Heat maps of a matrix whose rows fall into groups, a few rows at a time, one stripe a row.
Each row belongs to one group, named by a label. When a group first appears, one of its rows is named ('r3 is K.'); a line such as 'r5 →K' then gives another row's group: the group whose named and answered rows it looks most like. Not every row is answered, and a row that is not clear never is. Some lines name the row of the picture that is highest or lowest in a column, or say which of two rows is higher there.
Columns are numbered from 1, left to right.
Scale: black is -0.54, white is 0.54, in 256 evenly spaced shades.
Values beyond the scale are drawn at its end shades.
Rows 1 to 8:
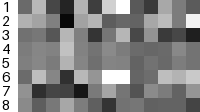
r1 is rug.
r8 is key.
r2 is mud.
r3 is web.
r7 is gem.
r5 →web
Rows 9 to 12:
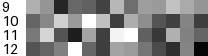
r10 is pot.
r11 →rug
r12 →web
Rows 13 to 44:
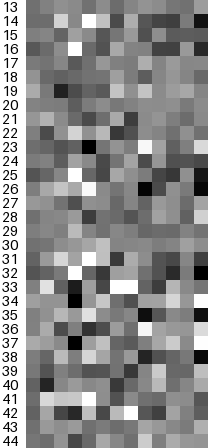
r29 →web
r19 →gem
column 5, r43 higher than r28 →Yes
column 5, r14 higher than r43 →Yes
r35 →pot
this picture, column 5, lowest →23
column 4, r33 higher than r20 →No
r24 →web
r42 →rug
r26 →pot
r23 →gem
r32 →web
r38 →pot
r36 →gem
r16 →web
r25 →web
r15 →web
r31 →pot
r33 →rug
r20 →mud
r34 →mud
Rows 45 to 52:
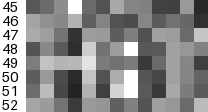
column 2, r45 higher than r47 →No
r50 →rug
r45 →web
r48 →rug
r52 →mud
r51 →rug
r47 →mud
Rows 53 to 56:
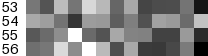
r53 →pot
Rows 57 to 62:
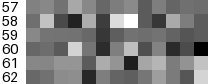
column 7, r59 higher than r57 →No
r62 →gem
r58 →rug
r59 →key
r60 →web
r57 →web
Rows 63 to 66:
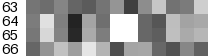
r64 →rug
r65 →rug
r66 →pot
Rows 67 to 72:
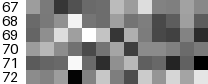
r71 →web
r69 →pot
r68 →web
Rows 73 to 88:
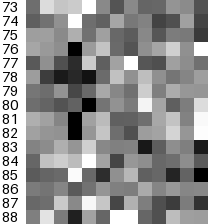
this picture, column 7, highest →88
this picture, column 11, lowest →85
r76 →mud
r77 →rug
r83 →pot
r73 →pot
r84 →pot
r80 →gem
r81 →mud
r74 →web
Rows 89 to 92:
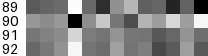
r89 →web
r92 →web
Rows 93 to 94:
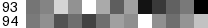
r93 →pot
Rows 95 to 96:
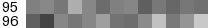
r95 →web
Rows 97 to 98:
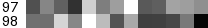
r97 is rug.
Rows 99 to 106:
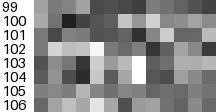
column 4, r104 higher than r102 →No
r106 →pot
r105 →web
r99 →key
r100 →gem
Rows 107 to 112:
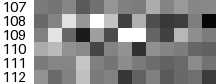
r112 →key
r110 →key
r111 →web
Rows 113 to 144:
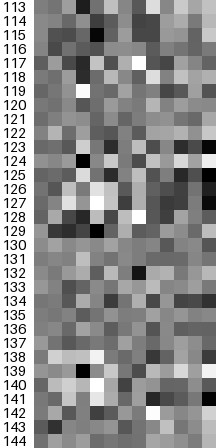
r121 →gem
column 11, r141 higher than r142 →No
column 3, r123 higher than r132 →No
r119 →web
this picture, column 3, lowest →129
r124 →mud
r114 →gem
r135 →mud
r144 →gem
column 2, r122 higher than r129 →Yes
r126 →pot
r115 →gem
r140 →pot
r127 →pot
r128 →rug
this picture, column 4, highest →119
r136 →web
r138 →pot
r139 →mud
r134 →web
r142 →gem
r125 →web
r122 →gem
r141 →pot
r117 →rug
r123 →web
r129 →gem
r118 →mud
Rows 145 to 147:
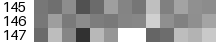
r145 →mud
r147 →rug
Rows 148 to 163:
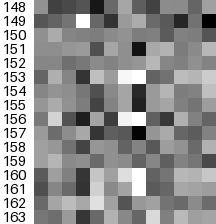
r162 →pot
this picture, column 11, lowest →149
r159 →key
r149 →web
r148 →gem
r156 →rug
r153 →rug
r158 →mud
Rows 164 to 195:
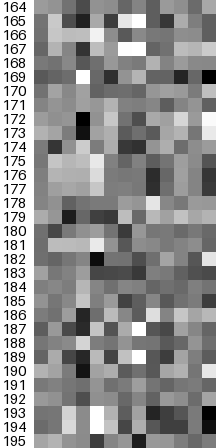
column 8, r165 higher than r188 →Yes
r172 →mud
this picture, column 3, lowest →179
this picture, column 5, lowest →182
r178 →gem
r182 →gem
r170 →gem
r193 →pot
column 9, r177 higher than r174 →No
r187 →rug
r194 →pot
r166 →pot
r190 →mud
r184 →web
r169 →web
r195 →key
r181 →pot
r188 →web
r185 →key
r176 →pot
